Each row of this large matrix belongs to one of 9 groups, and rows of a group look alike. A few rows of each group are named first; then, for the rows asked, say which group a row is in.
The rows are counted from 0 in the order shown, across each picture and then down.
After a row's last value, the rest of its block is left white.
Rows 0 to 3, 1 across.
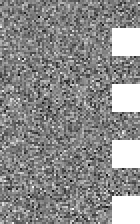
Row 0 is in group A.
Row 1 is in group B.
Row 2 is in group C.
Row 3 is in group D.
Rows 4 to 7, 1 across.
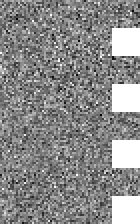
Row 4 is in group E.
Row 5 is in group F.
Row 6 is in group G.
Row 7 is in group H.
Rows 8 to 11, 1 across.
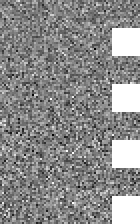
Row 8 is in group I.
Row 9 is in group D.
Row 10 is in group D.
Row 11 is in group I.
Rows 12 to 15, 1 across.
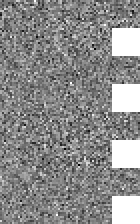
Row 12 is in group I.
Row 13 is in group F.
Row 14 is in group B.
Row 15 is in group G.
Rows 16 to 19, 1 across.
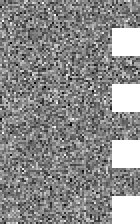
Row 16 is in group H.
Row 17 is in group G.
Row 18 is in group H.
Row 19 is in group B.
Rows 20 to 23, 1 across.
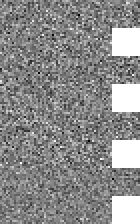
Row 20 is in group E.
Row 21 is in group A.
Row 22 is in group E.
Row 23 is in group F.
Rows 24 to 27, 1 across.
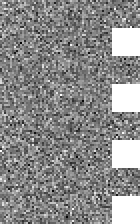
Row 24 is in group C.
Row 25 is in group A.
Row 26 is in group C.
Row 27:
D
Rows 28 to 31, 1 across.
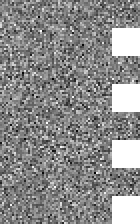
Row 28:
A
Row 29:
D
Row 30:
E
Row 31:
I
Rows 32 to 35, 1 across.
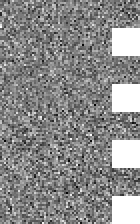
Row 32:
A
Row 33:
I
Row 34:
G
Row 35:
F
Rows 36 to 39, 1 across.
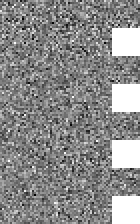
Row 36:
D
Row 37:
D
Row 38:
B
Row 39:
G
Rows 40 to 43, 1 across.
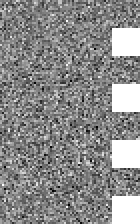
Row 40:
I
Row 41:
G
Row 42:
B
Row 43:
F
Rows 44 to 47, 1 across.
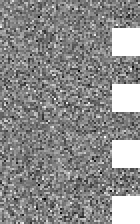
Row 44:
A
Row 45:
E
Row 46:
I
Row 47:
A
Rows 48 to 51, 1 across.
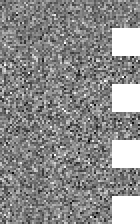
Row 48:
H
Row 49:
I
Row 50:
E
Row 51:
I
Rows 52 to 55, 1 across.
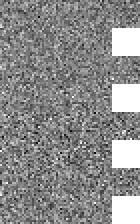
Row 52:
A
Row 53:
D
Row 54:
C
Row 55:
A
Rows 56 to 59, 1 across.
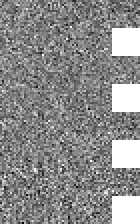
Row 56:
F
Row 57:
C
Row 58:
I
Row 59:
I
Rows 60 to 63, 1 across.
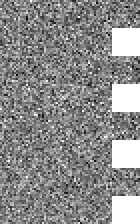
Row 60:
F
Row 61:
E
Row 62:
I
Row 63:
F
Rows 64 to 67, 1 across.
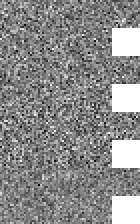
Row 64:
C
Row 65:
B
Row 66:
I
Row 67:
A
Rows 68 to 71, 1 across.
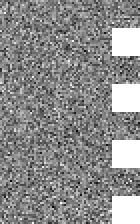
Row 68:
D
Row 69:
A
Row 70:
F
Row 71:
E
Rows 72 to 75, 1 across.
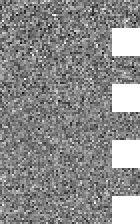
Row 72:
H
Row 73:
G
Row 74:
A
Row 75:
D
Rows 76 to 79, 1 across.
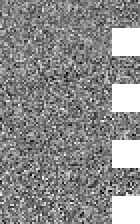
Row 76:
A
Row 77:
F
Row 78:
H
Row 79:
A
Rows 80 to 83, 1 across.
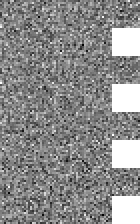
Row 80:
A
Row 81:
A
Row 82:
D
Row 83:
B
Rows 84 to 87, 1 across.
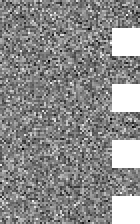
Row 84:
E
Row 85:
F
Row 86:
G
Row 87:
C
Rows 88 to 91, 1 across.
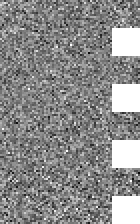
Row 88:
C
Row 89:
E
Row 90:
F
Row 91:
E
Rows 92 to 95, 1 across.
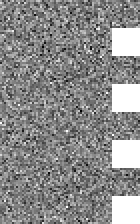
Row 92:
B
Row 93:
F
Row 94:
D
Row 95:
F
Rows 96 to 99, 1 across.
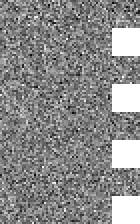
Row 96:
F
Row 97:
C
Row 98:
F
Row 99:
H
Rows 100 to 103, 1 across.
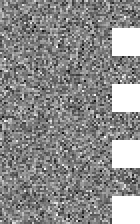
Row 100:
G
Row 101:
C
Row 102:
I
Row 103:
G
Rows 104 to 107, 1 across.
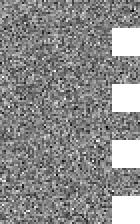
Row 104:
G
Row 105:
H
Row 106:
B
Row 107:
D
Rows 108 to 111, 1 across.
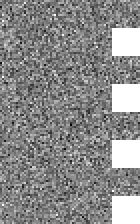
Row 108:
H
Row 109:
H
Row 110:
B
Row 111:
D
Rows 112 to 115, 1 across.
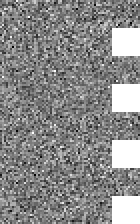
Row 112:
I
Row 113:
H
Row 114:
E
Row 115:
H
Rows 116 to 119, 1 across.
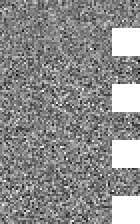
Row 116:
I
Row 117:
E
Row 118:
E
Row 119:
D
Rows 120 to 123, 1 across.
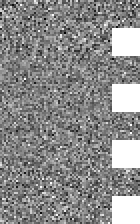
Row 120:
I
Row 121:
G
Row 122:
E
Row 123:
E
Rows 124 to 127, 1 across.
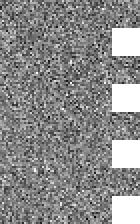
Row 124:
H
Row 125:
F
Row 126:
F
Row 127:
I
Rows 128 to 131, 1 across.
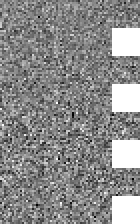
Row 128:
A
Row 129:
G
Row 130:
G
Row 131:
I
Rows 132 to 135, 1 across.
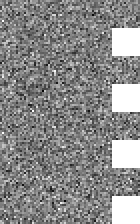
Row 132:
H
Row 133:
H
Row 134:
H
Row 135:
E
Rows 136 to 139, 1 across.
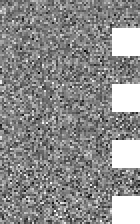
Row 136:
D
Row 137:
A
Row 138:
A
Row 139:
E
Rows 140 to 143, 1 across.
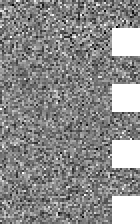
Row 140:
I
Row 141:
G
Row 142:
C
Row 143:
G
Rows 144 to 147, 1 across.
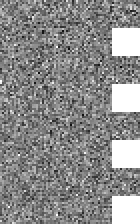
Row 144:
G
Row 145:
A
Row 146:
B
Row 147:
G
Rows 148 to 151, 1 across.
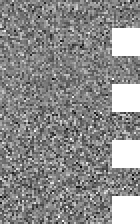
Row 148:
A
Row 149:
D
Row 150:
F
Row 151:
I
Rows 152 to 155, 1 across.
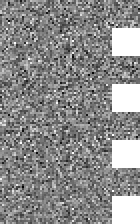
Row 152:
D
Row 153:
G
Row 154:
D
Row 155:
D
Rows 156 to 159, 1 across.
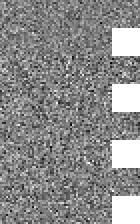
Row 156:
C
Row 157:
G
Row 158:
B
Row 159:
D
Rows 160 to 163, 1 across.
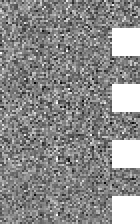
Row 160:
G
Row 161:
G
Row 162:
G
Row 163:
G
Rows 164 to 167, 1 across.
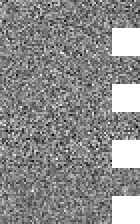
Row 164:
F
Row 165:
E
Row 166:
D
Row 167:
H
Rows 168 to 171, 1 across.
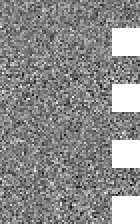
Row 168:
A
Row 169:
D
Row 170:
C
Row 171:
I
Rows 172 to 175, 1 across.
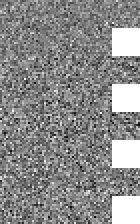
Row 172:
D
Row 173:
G
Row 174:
F
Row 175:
I
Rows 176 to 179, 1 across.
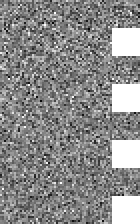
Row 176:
E
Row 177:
D
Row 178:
B
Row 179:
H
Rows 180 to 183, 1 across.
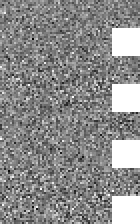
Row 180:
D
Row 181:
D
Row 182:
A
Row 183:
D
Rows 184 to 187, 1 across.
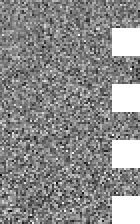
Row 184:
B
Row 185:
E
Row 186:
D
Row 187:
H
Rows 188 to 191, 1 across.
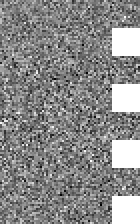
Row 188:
G
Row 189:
F
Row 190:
I
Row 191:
C
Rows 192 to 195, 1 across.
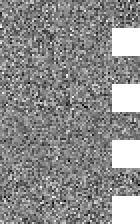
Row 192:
A
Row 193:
D
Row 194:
G
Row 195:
E
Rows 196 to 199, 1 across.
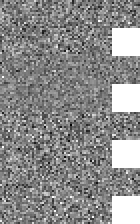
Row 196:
G
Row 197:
H
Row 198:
B
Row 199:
E
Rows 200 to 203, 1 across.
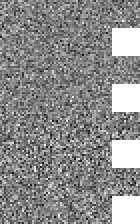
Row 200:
C
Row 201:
D
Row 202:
B
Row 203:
I
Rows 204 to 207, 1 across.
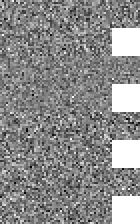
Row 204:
B
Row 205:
D
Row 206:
F
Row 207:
C
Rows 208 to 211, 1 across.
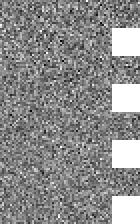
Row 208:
A
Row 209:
F
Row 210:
E
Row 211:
I
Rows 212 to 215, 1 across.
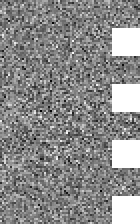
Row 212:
D
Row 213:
B
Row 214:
G
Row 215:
C
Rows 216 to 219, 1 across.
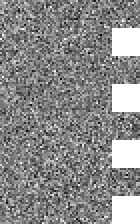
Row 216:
C
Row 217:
H
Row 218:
E
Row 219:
F
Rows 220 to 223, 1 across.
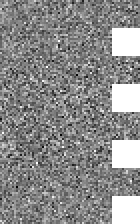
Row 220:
G
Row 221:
E
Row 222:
H
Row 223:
E
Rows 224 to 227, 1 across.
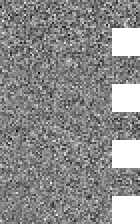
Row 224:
H
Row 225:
A
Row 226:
E
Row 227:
E
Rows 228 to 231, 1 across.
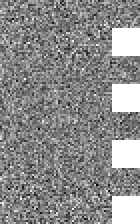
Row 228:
D
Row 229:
G
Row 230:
A
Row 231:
D
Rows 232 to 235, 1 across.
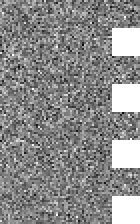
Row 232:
G
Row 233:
C
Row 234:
C
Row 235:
G
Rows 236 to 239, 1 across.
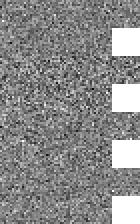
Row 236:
H
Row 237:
F
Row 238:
C
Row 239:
D
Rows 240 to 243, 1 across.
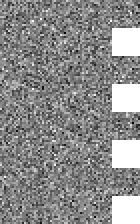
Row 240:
E
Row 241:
C
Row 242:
E
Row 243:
I
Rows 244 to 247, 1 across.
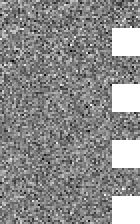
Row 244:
C
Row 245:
I
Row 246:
B
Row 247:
C
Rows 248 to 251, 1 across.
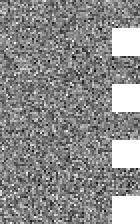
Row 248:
D
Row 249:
F
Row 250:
D
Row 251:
A
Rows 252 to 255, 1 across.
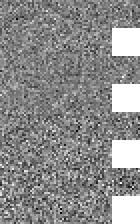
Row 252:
E
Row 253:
C
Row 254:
E
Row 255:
A
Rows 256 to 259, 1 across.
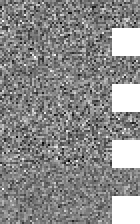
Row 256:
H
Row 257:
I
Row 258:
G
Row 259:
H
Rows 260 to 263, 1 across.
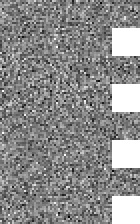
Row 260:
G
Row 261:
B
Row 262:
H
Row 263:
G
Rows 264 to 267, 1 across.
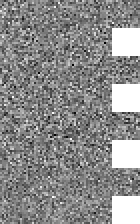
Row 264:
D
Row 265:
A
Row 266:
F
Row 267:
E
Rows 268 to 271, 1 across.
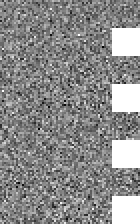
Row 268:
B
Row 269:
B
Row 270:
A
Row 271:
E
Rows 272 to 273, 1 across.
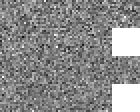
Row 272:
G
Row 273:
H
